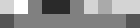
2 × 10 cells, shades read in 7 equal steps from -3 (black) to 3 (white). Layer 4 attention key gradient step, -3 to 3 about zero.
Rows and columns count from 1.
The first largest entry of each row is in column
2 2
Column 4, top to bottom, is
-2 0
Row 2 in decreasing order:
0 0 0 0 0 0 0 0 -1 -1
